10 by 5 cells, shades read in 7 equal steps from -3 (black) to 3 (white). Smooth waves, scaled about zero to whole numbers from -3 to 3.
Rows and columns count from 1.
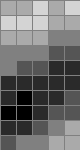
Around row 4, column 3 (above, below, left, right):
1 -1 0 -1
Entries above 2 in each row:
0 0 0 0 0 0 0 0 0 0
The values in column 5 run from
-2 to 2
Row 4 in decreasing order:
0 0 0 -1 -1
